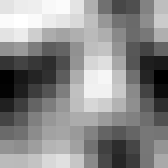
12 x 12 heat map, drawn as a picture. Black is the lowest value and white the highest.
Ninth with the highest average: top left. Lone odd cells: none. Stripes: none.
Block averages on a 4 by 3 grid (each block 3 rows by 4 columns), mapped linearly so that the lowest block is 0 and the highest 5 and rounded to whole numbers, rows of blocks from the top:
5 4 2
0 3 1
0 4 1
3 2 1
